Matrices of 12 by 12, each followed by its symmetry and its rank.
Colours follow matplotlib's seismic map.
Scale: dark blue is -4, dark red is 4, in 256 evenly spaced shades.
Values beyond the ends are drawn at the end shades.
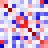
symmetric, full rank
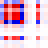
symmetric, rank one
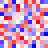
symmetric, full rank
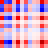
symmetric, rank one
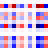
neither, rank one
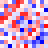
symmetric, full rank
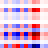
neither, rank one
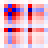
symmetric, rank one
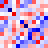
symmetric, full rank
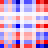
neither, rank one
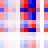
neither, rank one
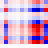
neither, rank one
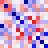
symmetric, full rank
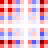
symmetric, rank one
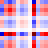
symmetric, rank one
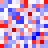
symmetric, full rank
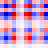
neither, rank one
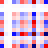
symmetric, rank one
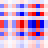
neither, rank one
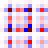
symmetric, rank one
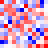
symmetric, full rank
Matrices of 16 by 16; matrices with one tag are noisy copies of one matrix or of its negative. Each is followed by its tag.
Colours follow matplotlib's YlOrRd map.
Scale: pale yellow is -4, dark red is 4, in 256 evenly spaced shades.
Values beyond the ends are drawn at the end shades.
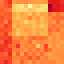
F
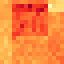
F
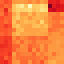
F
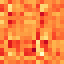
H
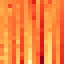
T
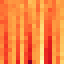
T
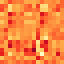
H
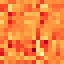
H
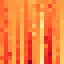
T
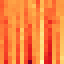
T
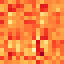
H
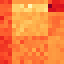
F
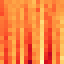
T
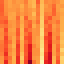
T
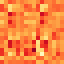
H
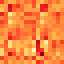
H
